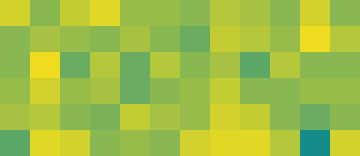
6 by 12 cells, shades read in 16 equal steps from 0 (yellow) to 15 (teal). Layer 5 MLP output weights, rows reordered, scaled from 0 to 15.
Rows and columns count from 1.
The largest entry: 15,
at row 6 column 11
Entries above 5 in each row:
6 6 7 9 6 5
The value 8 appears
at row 5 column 4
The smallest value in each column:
2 0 2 1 3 4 2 1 1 4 0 2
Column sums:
37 19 33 32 38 36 37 18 30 35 39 33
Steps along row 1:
up down down up same up down up up down up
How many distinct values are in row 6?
7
